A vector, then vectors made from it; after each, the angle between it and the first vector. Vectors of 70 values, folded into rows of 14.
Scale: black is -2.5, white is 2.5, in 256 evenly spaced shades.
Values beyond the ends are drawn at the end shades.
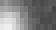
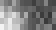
nearly parallel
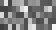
orthogonal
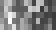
partly aligned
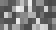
orthogonal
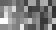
partly aligned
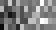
partly opposed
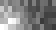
nearly parallel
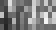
partly opposed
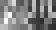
partly aligned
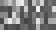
orthogonal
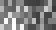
partly aligned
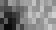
nearly opposite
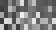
orthogonal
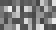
orthogonal
